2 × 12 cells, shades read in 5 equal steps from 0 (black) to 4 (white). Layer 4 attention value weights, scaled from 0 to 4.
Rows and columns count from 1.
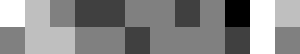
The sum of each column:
6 6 5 3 3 3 4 3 4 1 8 5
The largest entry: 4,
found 3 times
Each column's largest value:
4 3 3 2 2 2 2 2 2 1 4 3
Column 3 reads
2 3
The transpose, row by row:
4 2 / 3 3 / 2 3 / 1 2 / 1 2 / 2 1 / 2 2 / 1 2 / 2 2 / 0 1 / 4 4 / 3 2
